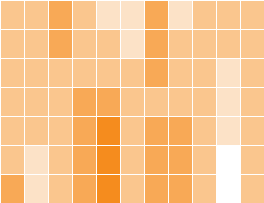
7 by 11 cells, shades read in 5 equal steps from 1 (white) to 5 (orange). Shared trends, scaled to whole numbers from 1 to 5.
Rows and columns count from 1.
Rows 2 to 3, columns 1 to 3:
3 3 4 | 3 3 3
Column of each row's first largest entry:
3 3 7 4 5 5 5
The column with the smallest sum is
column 10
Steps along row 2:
same up down same down up down same same same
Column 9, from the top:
3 3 3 3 3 3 3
